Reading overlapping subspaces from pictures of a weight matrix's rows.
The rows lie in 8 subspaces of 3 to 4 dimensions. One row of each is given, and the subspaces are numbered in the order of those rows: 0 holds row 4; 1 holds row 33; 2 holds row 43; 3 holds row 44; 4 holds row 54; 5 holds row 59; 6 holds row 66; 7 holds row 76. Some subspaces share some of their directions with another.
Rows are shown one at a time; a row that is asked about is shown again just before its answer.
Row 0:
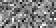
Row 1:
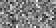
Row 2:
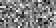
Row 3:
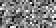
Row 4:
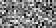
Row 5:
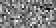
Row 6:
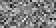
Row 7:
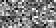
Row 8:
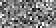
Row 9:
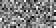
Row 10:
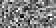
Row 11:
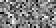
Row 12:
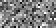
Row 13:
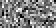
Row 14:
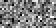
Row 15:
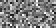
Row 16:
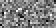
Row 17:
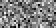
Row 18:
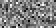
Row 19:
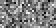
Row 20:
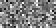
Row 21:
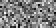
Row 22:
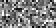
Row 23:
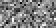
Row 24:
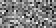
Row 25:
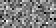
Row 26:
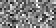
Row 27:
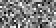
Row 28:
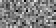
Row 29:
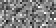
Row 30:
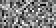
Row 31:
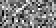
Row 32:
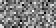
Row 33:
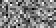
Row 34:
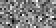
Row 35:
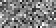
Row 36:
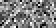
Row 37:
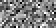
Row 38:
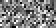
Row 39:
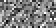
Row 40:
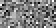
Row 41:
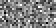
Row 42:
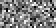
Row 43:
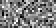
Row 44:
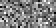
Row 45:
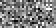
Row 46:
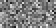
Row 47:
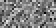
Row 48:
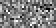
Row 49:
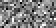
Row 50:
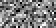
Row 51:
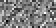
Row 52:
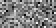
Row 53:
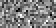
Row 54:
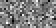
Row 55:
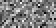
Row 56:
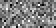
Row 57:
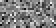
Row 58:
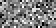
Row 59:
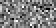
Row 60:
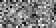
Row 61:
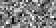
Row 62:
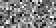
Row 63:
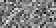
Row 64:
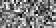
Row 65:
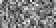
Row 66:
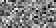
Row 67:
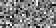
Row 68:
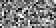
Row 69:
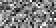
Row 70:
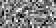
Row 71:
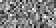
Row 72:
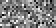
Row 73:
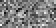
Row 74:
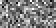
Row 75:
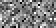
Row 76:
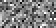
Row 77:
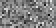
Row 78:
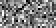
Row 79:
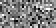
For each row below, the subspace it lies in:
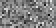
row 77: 5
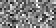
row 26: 7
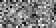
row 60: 1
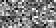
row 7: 6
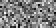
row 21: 3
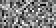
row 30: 2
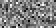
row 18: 2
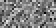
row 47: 6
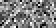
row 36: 5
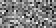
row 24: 0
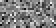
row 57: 5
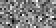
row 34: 7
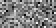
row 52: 0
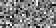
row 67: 4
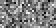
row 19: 4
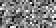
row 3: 0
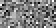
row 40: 0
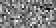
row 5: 5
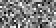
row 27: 3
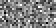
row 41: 3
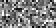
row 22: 6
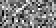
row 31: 2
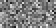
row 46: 4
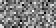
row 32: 4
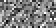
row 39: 6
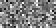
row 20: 4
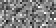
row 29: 3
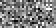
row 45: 5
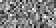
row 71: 4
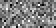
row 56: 2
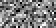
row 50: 3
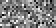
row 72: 5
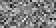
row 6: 1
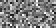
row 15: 4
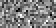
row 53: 2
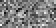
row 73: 1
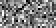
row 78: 2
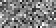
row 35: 0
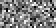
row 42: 5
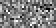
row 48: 5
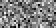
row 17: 3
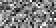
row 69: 1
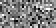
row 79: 5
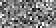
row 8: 0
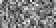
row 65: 1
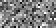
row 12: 0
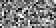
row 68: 1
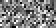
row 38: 5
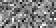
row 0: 7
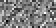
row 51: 6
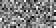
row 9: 2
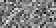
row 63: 6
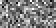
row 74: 1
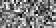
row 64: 2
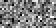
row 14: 7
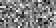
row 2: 3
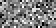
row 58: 0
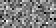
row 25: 3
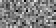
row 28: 2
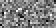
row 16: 1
